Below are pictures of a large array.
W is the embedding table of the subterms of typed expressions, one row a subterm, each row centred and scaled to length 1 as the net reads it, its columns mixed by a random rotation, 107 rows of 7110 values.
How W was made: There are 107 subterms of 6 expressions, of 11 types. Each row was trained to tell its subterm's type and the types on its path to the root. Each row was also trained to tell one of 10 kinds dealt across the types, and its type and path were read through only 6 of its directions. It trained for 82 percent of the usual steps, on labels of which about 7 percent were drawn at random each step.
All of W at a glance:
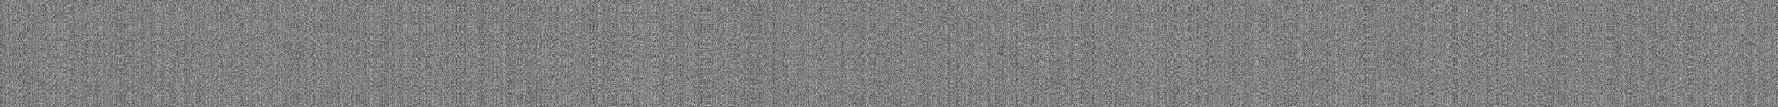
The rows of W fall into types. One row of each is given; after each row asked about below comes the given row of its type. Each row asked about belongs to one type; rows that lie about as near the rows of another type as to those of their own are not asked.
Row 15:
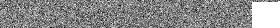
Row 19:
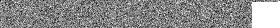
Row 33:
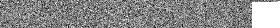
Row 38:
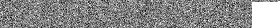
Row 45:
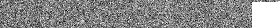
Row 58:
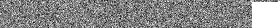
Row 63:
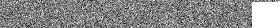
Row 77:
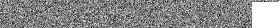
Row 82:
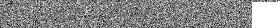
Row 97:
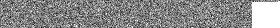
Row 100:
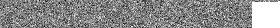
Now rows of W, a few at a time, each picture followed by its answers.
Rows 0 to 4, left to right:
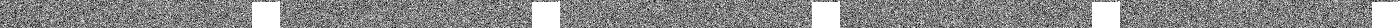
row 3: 45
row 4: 33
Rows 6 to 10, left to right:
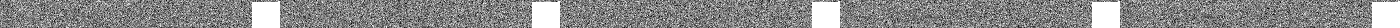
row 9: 82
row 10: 82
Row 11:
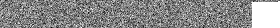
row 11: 15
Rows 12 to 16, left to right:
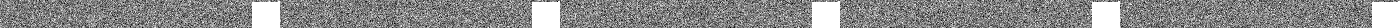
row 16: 63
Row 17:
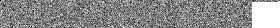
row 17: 15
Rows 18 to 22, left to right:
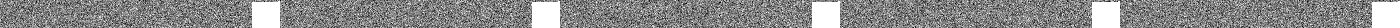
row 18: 100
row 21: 77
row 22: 33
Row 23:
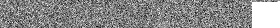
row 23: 58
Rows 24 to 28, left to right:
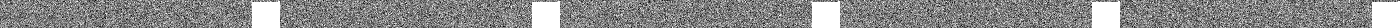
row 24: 58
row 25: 19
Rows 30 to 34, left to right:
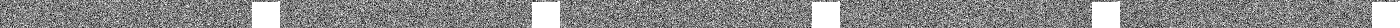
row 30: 15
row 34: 45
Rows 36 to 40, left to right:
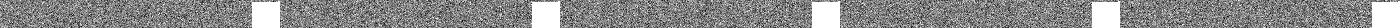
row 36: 58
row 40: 100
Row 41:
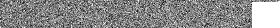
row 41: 45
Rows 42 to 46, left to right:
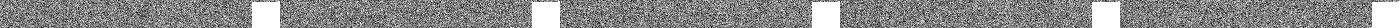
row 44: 19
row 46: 33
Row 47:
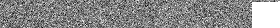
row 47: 45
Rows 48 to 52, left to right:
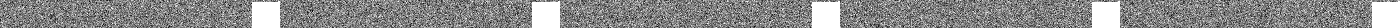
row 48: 19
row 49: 100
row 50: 58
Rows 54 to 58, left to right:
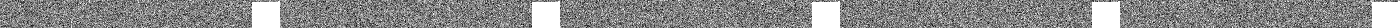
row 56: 63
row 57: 33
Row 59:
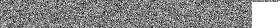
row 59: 19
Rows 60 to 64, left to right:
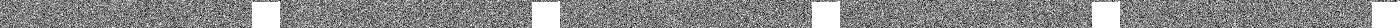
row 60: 38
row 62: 38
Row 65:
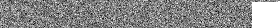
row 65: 97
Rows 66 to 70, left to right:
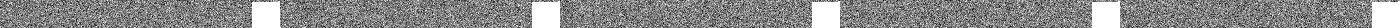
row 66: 33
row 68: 15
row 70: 58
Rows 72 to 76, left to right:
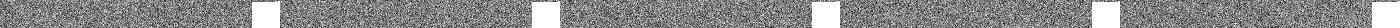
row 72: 33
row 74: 97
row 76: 19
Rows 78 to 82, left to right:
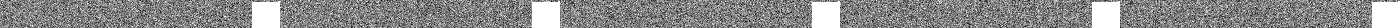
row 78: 38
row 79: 38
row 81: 33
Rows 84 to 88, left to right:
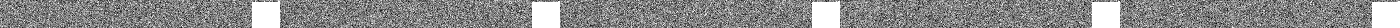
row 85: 100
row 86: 45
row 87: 15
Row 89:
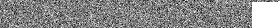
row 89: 100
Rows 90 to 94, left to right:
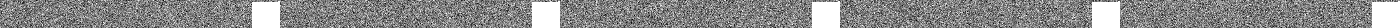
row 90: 45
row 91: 45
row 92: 15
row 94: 15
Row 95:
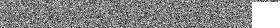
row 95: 58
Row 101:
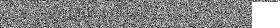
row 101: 19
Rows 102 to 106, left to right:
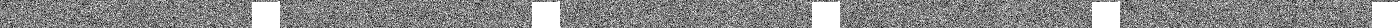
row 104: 63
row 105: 45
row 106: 15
